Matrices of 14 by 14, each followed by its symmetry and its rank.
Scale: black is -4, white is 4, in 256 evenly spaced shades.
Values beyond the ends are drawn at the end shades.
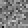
neither, full rank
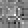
symmetric, rank three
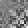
symmetric, rank two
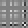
symmetric, rank one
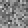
neither, full rank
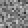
neither, full rank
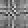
antisymmetric, rank two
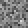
symmetric, full rank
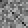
symmetric, full rank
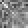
symmetric, rank three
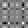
symmetric, rank one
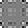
symmetric, rank one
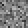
neither, full rank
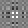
symmetric, rank one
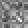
symmetric, rank three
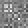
symmetric, rank three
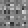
antisymmetric, rank two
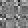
antisymmetric, rank two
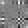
symmetric, rank two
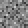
symmetric, full rank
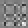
symmetric, rank two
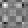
symmetric, rank two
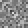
symmetric, full rank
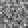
neither, full rank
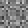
antisymmetric, rank two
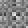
symmetric, rank three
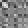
symmetric, rank two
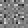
antisymmetric, rank two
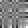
symmetric, rank one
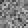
symmetric, full rank
